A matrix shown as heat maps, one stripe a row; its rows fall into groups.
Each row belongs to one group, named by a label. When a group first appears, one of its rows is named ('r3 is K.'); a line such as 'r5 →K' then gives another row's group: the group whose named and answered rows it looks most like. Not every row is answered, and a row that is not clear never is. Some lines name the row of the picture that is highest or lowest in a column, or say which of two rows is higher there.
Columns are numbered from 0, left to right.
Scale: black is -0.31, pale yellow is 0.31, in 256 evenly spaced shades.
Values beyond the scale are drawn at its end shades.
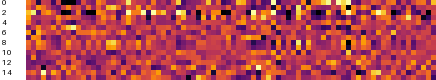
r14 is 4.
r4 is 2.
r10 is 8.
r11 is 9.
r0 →2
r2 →2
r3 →2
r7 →9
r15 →4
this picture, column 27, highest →2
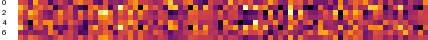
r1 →2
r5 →2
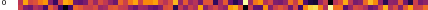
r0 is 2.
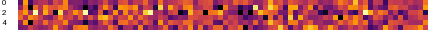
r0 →9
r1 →9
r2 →4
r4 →9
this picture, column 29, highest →5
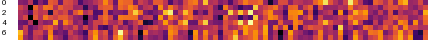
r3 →9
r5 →8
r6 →2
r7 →2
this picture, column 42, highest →2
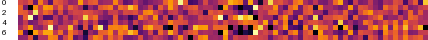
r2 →4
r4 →8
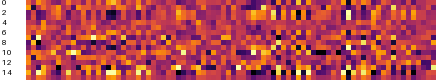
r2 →8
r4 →4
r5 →4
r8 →9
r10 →2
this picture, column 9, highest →10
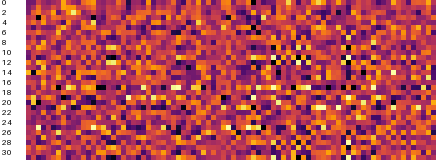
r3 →9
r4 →4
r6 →4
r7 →8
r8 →4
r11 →8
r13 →4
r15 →4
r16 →4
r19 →2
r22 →4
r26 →4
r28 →8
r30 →4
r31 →8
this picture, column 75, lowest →17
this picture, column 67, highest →20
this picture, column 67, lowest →14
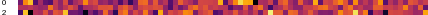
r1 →4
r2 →9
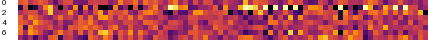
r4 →4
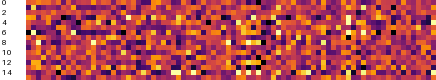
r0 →4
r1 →9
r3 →2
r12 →9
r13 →4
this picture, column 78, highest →5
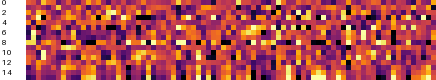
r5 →8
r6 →9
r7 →9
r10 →4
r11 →4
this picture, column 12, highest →15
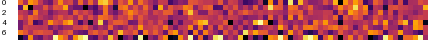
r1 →9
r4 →4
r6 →2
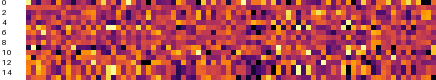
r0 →2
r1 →4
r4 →8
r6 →4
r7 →8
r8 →4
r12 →4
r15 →4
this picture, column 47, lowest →2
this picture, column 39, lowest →9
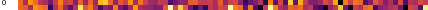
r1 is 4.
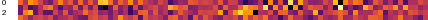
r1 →8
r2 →9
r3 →2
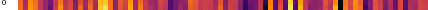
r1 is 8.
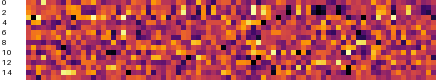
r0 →4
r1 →2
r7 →4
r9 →2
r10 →8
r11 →4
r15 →9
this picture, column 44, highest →4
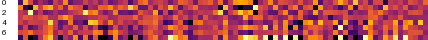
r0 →9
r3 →2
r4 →4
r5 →8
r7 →8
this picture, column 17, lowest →7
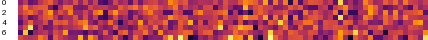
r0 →8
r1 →2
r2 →4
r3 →8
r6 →9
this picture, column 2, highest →5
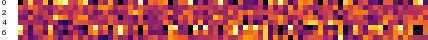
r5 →2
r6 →2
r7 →8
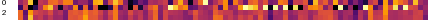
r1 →8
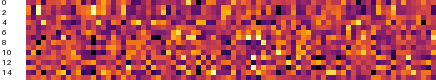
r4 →4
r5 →8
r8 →9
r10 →9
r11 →2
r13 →2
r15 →4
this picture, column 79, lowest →4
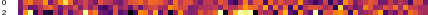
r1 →8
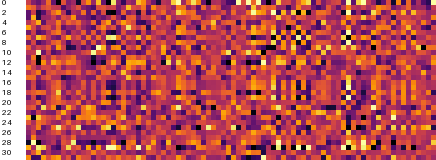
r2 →8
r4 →4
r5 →2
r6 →8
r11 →9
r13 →2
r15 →2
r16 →8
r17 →8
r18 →4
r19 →8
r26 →8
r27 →9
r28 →9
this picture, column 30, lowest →29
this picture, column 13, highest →10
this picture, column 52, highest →22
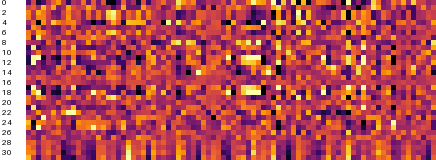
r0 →8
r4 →9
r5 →9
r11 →9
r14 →4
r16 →9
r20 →2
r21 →9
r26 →8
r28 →2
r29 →2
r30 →2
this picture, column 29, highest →8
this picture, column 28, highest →4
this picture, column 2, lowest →4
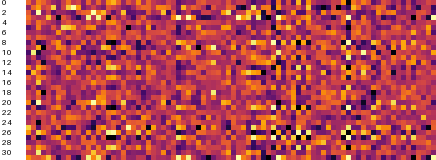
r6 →4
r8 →8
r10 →9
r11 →8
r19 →4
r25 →2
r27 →8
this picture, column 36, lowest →31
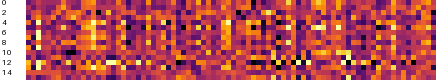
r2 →4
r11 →8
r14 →4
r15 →8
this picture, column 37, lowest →5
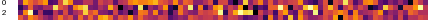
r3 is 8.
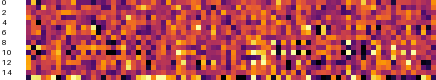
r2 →2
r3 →2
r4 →9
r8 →8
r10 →8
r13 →2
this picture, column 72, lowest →15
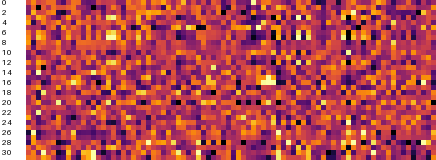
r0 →2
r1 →9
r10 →8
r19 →9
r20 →4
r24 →8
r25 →2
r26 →9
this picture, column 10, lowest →31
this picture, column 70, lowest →26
